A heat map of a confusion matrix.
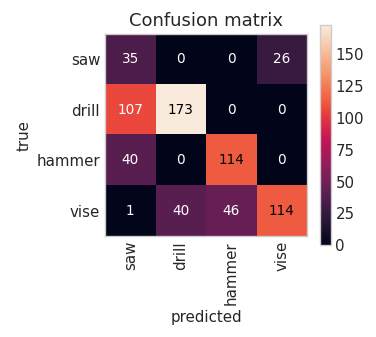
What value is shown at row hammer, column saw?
40
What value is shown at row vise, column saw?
1
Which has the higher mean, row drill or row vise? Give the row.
drill
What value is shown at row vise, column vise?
114
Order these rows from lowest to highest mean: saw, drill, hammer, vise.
saw, hammer, vise, drill
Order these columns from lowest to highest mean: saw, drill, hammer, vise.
vise, hammer, saw, drill
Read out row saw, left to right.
35 0 0 26
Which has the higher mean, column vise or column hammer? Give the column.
hammer
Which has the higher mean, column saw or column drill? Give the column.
drill
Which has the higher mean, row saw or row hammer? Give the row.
hammer
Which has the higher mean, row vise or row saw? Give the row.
vise
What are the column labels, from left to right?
saw, drill, hammer, vise
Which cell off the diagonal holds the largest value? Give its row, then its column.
drill, saw
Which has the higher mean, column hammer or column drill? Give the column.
drill
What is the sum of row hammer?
154
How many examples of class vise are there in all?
201
